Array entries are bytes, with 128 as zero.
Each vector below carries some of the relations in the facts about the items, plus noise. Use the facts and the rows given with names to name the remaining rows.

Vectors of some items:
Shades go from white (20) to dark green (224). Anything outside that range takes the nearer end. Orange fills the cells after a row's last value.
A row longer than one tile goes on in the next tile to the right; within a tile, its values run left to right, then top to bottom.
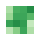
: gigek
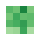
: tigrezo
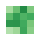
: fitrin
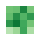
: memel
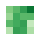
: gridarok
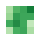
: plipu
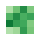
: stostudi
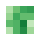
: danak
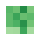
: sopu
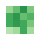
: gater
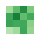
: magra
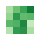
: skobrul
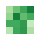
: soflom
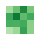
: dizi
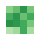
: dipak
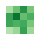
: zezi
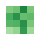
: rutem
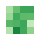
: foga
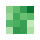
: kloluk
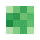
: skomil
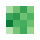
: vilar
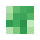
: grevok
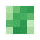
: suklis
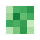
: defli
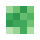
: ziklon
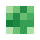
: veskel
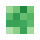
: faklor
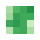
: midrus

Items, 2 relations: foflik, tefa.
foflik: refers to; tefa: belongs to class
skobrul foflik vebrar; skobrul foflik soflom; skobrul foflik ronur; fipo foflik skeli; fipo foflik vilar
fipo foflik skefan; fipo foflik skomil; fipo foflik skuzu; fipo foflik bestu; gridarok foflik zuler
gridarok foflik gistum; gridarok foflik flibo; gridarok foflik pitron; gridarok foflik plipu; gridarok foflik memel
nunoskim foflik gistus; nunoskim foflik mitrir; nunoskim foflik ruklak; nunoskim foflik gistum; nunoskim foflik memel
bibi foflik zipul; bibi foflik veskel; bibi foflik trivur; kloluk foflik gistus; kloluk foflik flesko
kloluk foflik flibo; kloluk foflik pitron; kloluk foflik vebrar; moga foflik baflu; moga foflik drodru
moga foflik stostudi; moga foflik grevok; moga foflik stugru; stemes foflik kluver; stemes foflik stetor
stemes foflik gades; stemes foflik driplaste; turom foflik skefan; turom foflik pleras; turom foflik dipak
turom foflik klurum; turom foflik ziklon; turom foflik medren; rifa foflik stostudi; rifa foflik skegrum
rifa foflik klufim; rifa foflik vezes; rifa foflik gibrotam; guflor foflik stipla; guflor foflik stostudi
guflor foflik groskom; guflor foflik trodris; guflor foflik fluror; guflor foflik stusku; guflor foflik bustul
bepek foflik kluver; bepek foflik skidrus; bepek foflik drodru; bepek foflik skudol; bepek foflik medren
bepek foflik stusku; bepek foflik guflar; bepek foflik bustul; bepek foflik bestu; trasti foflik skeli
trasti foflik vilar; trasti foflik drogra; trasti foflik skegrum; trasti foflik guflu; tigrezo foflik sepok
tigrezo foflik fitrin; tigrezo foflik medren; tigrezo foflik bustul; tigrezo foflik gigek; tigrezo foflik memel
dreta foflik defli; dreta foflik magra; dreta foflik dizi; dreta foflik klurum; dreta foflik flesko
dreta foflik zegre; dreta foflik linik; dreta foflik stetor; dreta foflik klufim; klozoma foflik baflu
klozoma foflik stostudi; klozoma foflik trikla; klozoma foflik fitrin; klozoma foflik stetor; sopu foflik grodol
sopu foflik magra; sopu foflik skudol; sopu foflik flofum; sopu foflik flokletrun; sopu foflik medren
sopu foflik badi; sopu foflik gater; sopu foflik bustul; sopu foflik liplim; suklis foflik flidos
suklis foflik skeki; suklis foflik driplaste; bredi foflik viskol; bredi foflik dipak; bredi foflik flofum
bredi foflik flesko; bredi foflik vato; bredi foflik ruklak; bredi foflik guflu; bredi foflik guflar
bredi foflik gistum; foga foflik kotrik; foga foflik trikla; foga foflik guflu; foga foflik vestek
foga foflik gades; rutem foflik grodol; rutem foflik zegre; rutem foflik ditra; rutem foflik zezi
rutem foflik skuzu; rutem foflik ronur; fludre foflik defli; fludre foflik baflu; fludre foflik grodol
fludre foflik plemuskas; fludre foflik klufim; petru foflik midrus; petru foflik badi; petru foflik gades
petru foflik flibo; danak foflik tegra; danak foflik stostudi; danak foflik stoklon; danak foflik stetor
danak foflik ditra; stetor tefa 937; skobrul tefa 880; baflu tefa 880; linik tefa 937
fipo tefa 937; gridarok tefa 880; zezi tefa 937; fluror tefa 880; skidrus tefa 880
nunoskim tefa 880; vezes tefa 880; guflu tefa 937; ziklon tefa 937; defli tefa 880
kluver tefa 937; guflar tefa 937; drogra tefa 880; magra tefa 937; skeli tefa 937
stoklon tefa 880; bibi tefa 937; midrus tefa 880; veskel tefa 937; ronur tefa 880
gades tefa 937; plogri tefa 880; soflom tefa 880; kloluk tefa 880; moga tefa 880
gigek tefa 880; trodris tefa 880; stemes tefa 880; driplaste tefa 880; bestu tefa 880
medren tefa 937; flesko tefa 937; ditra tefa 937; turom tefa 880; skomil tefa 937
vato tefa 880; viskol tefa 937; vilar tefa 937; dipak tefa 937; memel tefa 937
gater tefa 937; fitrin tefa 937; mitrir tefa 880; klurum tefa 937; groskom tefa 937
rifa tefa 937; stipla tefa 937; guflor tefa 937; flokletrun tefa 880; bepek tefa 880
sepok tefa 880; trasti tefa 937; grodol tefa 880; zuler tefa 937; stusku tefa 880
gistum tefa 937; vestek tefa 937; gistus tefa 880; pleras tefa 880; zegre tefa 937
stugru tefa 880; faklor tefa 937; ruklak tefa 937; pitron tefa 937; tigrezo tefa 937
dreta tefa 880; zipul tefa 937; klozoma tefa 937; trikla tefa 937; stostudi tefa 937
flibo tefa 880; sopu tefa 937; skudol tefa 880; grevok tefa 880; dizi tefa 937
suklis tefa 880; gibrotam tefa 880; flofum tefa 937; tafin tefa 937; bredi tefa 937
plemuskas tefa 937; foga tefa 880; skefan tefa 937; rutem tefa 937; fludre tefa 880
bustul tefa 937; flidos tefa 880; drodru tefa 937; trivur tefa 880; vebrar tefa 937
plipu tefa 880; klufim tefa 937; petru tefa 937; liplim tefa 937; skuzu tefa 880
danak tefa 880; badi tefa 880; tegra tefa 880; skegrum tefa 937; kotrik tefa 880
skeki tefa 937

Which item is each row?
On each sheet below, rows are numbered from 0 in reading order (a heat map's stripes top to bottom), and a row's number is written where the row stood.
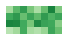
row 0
medren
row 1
trikla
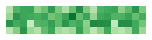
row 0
baflu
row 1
fipo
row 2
klufim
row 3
stusku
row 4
guflar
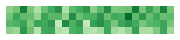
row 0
klozoma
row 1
plogri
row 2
skuzu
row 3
flofum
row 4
vebrar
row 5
bredi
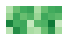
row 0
drogra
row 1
moga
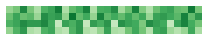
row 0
bibi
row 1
flibo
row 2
ronur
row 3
grodol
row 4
vestek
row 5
driplaste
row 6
pitron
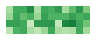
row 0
vato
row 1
skudol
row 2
bustul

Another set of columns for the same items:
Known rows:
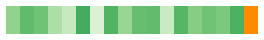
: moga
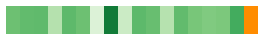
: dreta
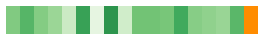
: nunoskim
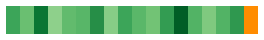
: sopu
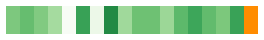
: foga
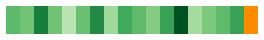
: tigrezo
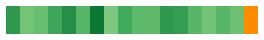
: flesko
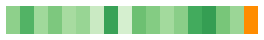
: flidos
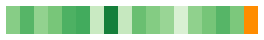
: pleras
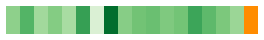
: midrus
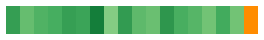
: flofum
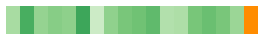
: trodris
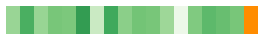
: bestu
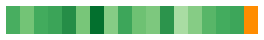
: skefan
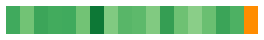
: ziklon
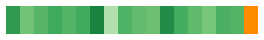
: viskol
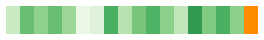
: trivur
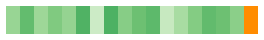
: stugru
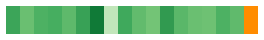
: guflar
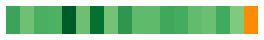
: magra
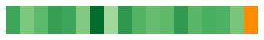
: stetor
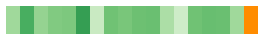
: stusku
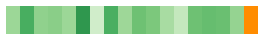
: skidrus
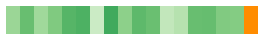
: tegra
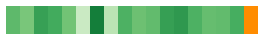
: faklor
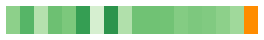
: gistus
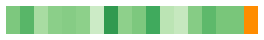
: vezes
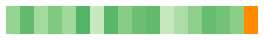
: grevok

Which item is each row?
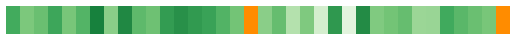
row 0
gades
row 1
kotrik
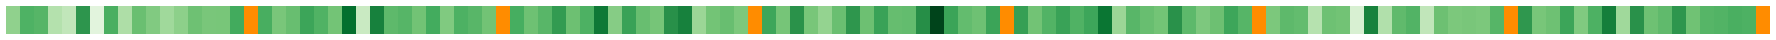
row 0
bepek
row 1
stostudi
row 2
memel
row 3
petru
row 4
dipak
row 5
fludre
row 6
guflu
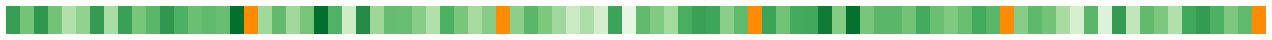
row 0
trasti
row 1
soflom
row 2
suklis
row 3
klurum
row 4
stemes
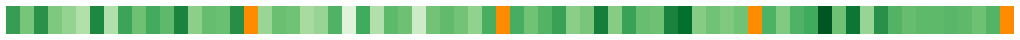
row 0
rifa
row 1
danak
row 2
zuler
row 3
ditra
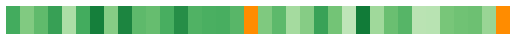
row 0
trikla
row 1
defli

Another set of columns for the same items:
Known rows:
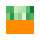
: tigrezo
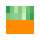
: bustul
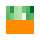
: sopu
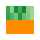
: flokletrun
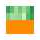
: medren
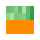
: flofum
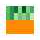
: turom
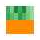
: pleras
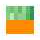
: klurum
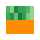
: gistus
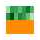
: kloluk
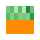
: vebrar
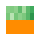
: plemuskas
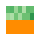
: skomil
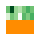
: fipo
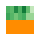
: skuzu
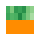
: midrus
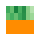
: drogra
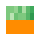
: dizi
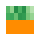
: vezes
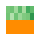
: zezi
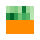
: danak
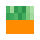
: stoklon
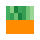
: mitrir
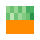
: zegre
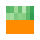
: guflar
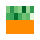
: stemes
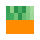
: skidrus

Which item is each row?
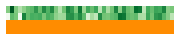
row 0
trasti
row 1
bestu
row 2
foga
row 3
gades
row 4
skobrul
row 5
driplaste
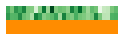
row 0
badi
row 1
fludre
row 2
grodol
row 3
guflor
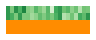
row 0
skudol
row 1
memel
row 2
skegrum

